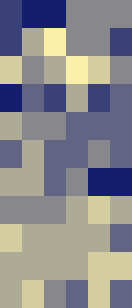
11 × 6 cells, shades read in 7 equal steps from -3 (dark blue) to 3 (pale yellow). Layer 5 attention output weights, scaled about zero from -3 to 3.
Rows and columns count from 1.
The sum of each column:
0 3 -1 4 3 -7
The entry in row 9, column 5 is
1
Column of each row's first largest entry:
4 3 4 4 1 2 1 5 1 5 2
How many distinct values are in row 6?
3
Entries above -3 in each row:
4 6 6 5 6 6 4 6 6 6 6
